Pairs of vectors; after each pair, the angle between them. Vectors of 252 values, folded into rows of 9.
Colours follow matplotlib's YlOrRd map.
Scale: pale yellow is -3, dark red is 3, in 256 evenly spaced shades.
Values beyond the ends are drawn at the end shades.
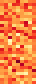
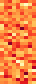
partly opposed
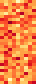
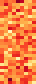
nearly opposite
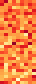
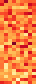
nearly parallel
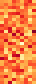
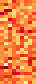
orthogonal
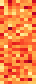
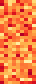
nearly opposite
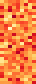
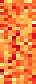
orthogonal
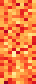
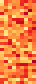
partly opposed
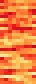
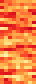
nearly parallel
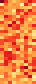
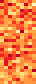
partly aligned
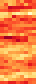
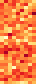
partly opposed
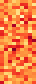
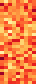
orthogonal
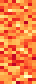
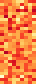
orthogonal
